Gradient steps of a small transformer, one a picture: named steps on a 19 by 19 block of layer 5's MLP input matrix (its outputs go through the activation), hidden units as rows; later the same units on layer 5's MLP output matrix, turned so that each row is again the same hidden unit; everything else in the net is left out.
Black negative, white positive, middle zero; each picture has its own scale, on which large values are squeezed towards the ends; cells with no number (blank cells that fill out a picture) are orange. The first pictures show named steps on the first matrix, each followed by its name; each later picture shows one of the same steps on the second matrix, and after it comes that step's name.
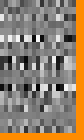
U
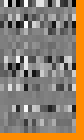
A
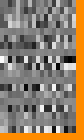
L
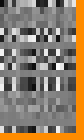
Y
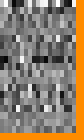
U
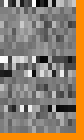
A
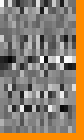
L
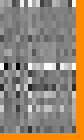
Y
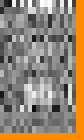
U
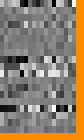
A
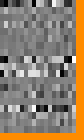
A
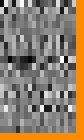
L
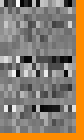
A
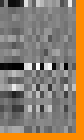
Y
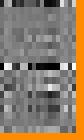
Y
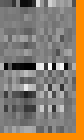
Y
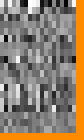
U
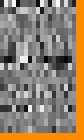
L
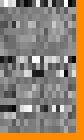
A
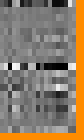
Y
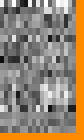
U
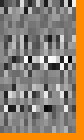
L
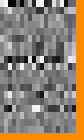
L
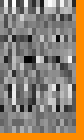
U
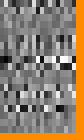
L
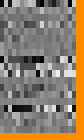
A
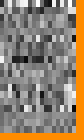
U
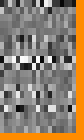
L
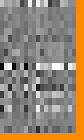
Y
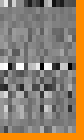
Y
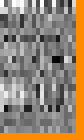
U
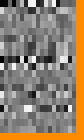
L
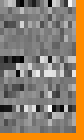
A
